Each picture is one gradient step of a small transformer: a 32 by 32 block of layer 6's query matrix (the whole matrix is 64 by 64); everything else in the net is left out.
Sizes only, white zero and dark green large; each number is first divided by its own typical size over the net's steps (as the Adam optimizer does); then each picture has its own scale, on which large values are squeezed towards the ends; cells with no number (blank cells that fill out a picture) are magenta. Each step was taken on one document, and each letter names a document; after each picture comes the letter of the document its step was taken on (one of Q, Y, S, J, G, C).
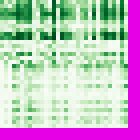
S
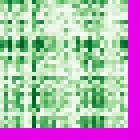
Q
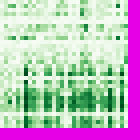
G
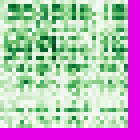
S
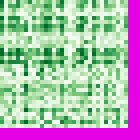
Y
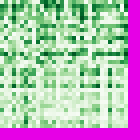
S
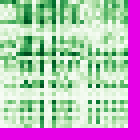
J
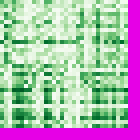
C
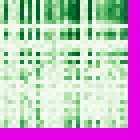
Y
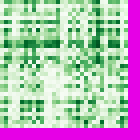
Q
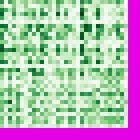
G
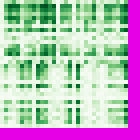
J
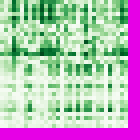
J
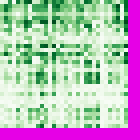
J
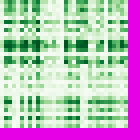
Q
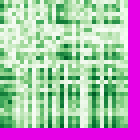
Y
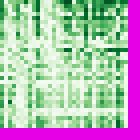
Y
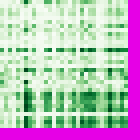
G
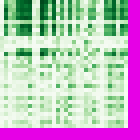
C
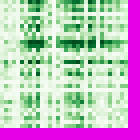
Q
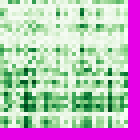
G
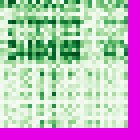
J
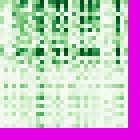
J
